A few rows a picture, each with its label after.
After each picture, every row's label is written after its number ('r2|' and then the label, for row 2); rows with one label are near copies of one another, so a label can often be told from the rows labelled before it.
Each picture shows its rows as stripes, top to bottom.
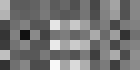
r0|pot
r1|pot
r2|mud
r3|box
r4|mud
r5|pot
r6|mud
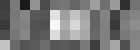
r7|box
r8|mud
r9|mud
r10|mud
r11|pot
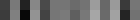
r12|box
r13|box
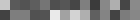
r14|pot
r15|mud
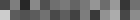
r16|box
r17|pot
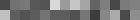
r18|mud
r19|pot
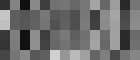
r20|box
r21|pot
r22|pot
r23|box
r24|box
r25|mud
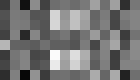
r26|box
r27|mud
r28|mud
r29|box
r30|pot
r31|mud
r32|mud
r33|box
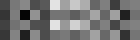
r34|mud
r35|box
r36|mud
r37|box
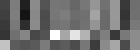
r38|box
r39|box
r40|box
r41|mud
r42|pot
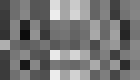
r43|mud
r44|mud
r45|box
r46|box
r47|pot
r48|mud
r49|box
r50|mud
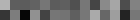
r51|pot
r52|box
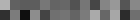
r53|pot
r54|box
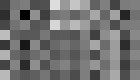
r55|mud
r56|box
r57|mud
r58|pot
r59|box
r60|pot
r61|box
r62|pot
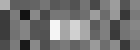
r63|pot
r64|box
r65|mud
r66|mud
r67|box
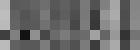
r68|pot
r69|pot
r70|pot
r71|box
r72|pot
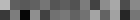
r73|pot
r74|box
